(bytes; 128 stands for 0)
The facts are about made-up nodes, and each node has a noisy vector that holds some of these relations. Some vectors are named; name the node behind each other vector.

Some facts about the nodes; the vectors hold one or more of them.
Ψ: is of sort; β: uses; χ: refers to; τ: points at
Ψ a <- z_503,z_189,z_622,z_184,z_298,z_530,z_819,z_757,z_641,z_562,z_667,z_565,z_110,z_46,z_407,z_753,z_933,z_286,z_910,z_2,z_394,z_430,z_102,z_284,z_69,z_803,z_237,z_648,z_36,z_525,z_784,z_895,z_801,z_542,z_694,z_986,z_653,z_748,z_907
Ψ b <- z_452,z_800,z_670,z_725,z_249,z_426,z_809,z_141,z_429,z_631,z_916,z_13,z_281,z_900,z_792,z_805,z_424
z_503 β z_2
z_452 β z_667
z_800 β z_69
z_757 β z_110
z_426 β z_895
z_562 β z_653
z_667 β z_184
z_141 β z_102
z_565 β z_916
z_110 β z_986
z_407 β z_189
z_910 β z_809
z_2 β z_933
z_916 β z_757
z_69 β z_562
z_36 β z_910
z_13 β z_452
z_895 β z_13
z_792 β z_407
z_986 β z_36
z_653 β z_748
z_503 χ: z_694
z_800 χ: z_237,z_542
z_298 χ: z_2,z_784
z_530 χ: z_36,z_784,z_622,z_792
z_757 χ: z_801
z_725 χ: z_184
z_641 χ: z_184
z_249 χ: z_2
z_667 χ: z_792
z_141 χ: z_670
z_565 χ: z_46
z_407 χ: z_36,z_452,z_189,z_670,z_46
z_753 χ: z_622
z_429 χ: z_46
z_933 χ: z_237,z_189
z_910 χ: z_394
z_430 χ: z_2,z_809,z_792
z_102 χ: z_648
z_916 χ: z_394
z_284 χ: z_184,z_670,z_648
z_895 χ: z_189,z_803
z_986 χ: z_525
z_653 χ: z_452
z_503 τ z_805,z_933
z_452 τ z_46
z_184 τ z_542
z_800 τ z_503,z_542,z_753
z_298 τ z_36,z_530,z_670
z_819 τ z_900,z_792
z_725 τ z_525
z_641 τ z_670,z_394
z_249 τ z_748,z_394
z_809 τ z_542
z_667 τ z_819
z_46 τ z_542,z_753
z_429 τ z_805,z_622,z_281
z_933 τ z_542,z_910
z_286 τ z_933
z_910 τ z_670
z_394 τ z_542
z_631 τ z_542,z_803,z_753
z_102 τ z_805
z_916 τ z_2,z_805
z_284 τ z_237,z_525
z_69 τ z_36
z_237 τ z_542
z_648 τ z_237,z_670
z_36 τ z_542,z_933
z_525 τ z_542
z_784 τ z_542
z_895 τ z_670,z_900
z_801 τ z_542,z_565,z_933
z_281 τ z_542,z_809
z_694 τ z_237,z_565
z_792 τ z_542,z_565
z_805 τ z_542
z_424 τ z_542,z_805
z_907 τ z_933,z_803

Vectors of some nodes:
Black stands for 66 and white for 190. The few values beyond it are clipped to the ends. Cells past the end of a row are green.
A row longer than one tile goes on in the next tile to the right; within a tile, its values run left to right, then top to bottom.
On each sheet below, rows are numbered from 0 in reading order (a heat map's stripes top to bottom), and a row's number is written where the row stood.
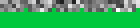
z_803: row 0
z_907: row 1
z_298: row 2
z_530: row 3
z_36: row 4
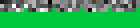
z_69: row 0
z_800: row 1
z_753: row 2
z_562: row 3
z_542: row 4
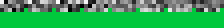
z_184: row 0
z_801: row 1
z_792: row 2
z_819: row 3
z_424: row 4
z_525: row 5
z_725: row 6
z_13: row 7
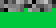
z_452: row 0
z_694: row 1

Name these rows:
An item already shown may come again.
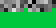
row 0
z_753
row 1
z_694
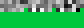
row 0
z_916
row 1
z_910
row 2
z_933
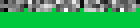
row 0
z_452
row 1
z_102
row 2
z_249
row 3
z_525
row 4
z_748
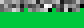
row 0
z_631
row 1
z_503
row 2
z_667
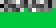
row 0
z_565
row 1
z_809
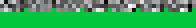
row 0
z_237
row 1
z_648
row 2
z_900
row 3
z_800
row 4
z_503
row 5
z_631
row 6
z_46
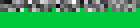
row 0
z_426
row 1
z_801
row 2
z_565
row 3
z_281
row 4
z_670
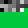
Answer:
z_895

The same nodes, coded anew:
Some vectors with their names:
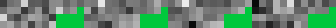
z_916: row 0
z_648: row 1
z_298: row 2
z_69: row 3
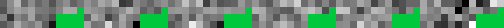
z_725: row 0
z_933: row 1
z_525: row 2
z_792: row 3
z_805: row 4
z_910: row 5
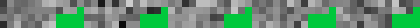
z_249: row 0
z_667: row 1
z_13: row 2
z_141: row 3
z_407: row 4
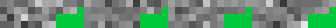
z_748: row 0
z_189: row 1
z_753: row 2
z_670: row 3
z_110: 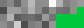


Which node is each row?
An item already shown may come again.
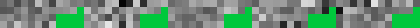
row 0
z_141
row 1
z_36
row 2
z_565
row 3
z_2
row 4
z_819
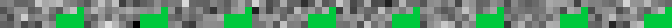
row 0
z_748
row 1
z_525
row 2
z_648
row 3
z_281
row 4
z_281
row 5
z_394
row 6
z_249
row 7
z_748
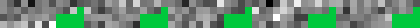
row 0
z_102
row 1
z_800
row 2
z_503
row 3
z_452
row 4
z_694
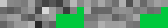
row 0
z_809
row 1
z_631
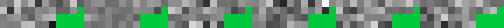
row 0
z_237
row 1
z_426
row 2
z_184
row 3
z_895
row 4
z_46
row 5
z_748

